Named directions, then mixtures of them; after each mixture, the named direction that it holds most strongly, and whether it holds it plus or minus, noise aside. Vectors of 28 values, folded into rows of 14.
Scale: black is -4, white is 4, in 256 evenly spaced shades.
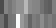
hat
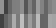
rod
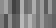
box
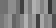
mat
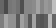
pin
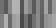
box, minus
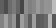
pin, plus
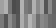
box, plus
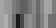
hat, minus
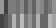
rod, plus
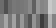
pin, plus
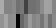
hat, minus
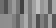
mat, plus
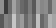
rod, plus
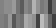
mat, plus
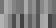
rod, minus
